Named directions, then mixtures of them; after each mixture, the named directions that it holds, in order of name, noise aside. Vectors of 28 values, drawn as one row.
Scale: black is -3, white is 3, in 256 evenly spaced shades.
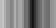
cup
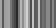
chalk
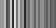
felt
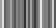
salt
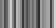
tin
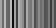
chalk, felt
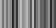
chalk, felt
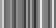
salt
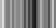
cup, salt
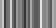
salt, tin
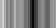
cup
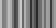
chalk, cup, tin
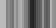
cup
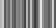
salt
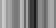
chalk, cup, salt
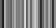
salt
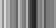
chalk, cup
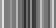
chalk, cup, salt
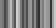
tin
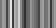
felt, tin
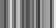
tin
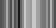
cup, felt, tin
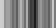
chalk, cup, salt
